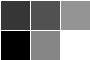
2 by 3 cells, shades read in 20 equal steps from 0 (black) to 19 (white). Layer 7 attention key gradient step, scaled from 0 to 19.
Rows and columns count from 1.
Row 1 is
4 6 11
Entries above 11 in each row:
0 1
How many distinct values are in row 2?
3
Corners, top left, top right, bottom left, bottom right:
4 11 0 19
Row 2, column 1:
0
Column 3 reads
11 19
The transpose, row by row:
4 0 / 6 10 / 11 19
